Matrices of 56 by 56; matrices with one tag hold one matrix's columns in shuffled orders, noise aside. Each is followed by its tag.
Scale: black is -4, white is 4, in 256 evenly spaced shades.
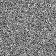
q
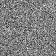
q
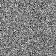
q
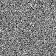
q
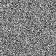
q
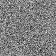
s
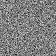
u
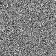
q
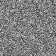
u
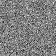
s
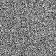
q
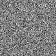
q
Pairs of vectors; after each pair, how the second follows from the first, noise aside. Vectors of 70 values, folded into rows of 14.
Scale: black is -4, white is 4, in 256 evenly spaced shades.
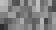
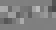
partly zeroed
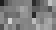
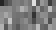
sign-scrambled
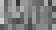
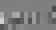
partly zeroed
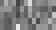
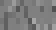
partly zeroed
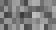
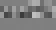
partly zeroed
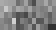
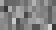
sign-scrambled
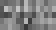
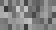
sign-scrambled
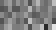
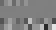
partly zeroed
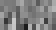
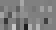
partly zeroed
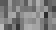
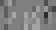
partly zeroed
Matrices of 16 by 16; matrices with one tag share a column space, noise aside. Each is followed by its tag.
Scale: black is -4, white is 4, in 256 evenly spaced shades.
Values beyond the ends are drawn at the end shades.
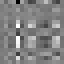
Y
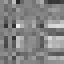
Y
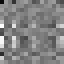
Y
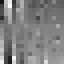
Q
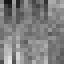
Q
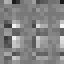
Y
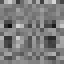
Y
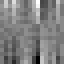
Q
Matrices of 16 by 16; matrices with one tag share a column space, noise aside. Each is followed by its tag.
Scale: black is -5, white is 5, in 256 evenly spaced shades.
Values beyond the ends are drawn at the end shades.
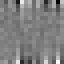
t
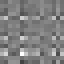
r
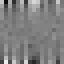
t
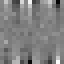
t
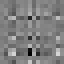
r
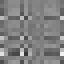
r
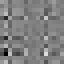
r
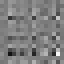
r
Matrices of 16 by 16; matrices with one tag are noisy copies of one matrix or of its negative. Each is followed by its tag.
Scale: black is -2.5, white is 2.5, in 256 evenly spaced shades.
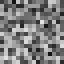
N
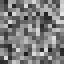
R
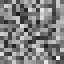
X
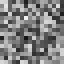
R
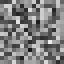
X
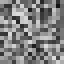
X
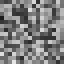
X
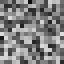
N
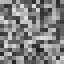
X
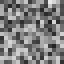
N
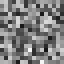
R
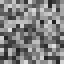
N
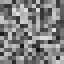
X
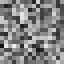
X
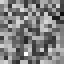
R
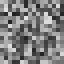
R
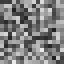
X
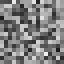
X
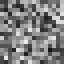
R
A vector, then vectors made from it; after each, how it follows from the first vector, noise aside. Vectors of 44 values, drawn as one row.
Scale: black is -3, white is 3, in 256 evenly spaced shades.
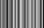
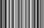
wrapped around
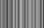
shrunk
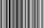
wrapped around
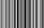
wrapped around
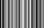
reversed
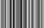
wrapped around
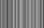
shrunk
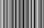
wrapped around
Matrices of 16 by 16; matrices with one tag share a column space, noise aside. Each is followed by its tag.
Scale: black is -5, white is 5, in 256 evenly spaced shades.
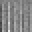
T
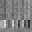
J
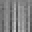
T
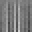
T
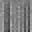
T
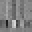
J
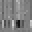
J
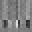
J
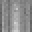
T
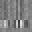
J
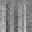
T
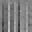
T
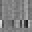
J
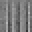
T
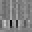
J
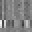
J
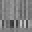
J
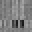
J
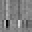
J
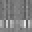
J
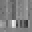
J
